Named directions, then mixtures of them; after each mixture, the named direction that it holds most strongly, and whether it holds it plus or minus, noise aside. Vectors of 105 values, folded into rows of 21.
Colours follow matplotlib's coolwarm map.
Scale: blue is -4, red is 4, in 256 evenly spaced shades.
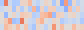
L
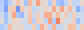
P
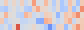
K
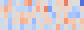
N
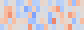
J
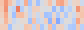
P, minus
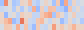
L, plus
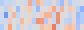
P, plus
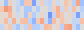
J, plus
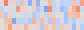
N, minus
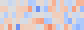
K, minus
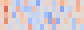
P, minus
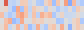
L, plus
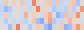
K, plus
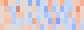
P, minus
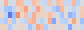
J, minus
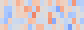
J, minus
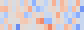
K, minus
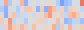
N, minus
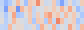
P, plus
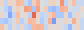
J, minus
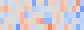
K, minus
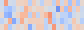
J, minus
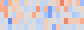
L, minus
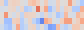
K, plus
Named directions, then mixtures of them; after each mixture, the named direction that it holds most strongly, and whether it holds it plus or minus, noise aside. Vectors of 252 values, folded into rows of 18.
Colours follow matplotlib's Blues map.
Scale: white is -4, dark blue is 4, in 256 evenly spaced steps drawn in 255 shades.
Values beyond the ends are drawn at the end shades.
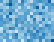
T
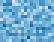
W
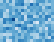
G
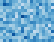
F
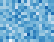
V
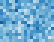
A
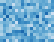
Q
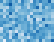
T, plus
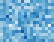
Q, plus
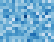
G, minus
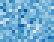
A, minus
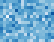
Q, minus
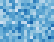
A, minus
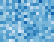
V, plus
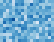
G, plus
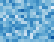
Q, minus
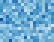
W, minus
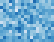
A, minus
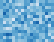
G, minus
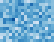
G, plus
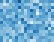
F, minus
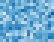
Q, minus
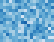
A, plus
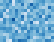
G, plus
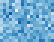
Q, plus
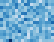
V, minus
